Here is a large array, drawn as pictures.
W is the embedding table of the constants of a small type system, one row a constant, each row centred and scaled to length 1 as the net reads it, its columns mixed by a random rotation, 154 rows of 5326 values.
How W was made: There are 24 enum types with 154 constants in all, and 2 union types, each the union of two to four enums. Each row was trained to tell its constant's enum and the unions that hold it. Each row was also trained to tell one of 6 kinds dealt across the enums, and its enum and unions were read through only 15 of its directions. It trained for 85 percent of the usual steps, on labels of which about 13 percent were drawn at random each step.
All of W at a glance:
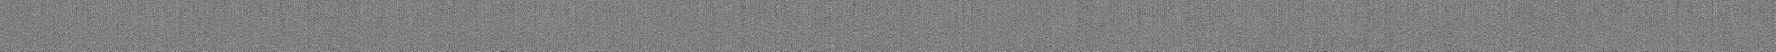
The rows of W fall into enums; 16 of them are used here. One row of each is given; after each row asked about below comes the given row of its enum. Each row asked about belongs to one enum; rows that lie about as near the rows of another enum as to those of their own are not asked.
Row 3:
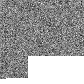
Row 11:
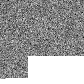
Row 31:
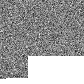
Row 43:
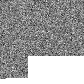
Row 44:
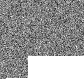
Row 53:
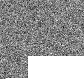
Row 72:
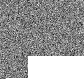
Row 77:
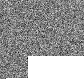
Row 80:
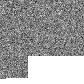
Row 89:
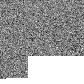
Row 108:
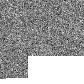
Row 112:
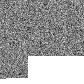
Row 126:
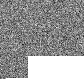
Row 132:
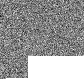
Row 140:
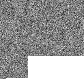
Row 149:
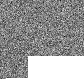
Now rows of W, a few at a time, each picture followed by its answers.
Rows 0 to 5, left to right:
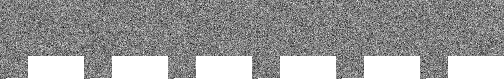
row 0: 53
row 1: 149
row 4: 126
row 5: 77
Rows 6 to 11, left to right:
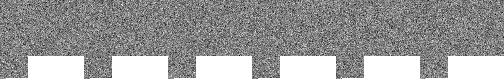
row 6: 43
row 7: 72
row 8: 3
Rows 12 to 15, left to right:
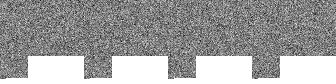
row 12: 149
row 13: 53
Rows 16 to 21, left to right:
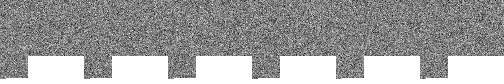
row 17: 31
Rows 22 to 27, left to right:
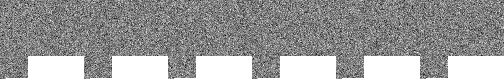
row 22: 132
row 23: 3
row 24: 89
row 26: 112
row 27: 31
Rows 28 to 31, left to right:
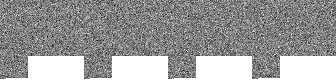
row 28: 149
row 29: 72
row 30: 77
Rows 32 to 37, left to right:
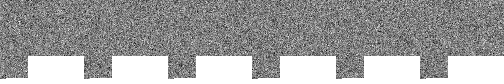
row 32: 72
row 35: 72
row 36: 126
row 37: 72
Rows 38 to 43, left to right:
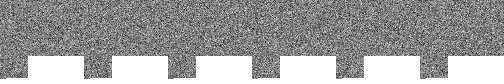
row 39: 80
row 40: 149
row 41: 53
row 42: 140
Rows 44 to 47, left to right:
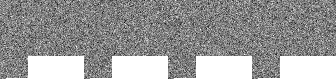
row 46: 108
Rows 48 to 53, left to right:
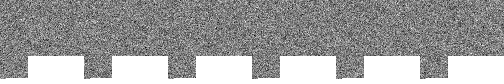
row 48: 11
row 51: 149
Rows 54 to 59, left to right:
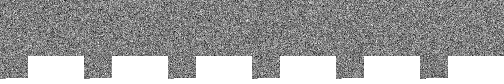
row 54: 132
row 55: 89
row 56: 77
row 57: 53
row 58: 126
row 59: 80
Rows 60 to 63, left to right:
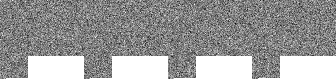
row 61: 126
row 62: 53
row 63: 140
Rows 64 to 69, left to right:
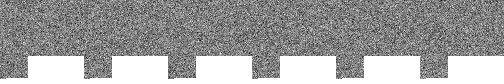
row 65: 11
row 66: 126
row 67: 77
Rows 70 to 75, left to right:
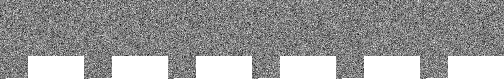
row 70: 132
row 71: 108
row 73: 89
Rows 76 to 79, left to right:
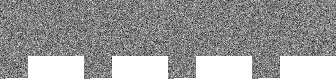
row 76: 132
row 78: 126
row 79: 77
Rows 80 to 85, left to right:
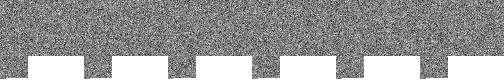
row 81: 89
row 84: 112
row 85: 11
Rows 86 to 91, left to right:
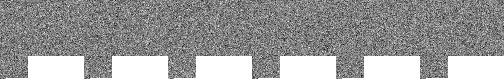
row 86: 80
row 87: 72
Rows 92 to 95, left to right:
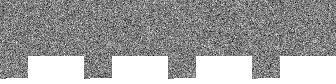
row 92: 140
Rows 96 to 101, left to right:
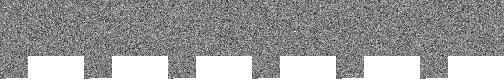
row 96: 44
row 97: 80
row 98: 132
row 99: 43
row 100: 126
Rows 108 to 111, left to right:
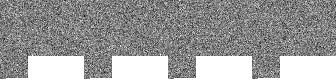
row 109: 132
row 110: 11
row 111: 149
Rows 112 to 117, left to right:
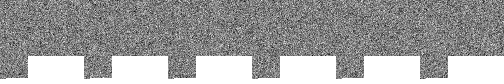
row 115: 140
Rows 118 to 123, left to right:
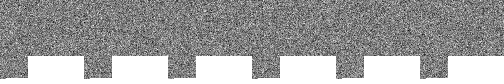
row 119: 132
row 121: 11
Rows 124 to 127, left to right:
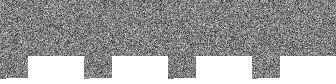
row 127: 112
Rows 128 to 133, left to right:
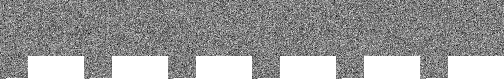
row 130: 108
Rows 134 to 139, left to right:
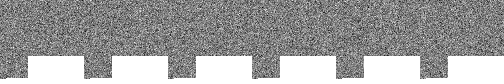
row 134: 140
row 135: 77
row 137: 112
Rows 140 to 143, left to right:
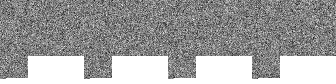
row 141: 72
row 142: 53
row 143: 112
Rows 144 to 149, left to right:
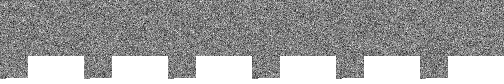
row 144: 89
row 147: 89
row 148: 53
